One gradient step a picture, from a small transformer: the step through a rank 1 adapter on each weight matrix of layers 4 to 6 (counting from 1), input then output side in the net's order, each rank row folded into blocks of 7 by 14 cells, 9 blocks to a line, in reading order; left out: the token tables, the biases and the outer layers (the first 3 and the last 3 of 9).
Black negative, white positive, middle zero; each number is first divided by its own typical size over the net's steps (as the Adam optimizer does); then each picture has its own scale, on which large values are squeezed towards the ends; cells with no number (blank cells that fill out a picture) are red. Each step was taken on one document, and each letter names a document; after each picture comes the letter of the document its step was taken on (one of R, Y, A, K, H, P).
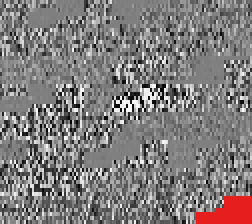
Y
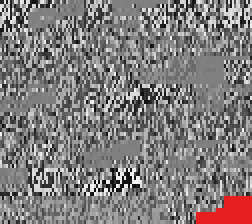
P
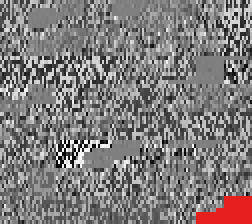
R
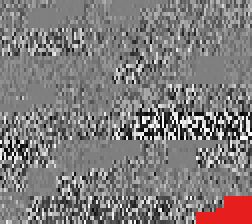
Y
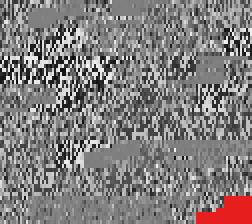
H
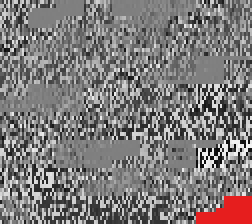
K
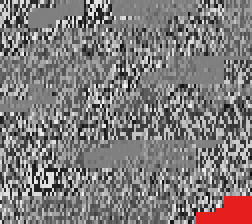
K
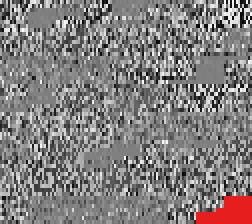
P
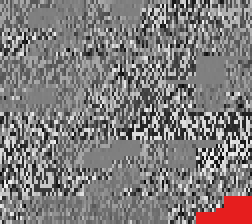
K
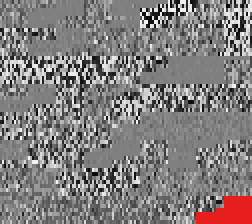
Y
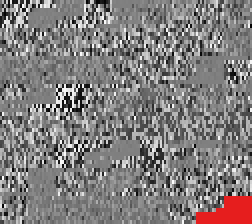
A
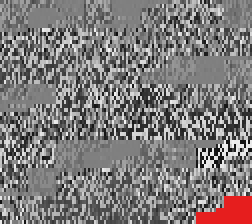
K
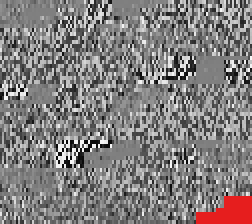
P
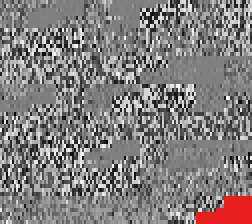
Y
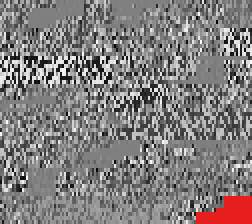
A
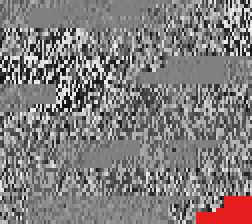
H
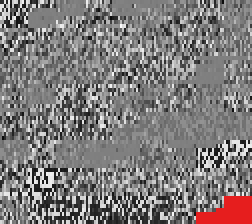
K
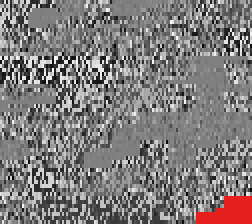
R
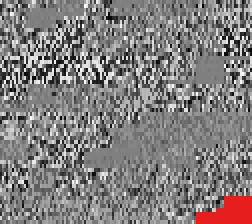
A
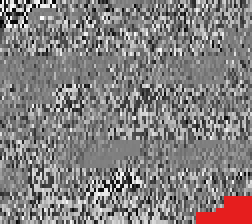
P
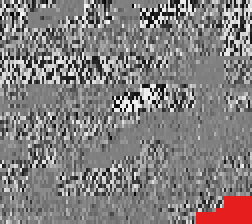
Y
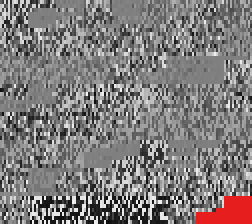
P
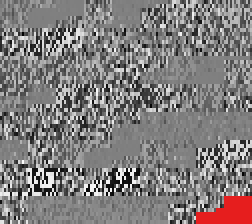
K
